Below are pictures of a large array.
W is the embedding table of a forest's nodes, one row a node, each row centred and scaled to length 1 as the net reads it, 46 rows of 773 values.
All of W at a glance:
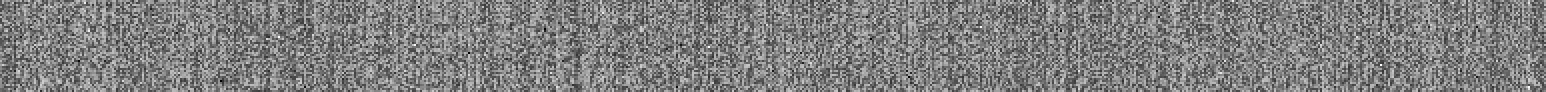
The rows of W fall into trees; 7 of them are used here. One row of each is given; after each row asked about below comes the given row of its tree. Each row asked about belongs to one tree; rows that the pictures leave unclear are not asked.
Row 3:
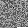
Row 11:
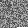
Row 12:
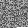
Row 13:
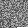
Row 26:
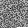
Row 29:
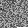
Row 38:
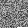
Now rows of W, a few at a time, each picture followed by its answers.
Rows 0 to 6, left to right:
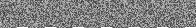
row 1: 29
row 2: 11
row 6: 38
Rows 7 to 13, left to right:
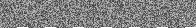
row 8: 3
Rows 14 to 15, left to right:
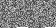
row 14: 12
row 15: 12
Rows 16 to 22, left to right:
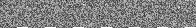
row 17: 11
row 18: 26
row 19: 29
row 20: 11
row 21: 11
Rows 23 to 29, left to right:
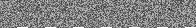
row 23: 13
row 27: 13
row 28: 11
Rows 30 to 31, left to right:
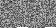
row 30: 3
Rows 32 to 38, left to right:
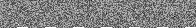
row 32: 13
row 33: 13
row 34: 38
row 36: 38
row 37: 11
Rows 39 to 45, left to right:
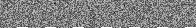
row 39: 3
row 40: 3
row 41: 3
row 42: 26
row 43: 13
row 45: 11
